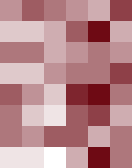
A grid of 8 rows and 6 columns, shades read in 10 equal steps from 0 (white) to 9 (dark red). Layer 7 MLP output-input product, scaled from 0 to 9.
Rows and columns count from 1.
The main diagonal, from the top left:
4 2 3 5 9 3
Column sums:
30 26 24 42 50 39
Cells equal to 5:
11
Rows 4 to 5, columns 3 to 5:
4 5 5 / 2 8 9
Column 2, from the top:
6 2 5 2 4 2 4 1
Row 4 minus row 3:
-3 -3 1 1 0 3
